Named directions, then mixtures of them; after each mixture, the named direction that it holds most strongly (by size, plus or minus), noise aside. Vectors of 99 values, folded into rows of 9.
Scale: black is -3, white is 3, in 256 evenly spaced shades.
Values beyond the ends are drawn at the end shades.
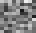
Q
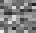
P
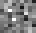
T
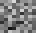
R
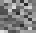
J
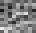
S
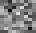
J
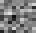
P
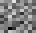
R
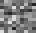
P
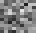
P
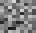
R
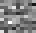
P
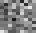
J
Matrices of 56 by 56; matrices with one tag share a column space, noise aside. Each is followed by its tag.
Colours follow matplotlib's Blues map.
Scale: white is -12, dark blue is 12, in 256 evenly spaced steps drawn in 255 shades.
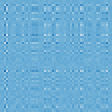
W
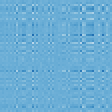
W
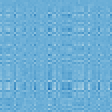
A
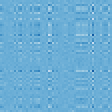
W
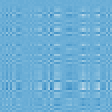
A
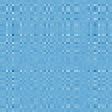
W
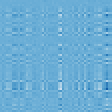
A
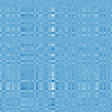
A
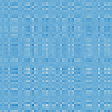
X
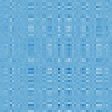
X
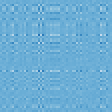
W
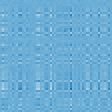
A
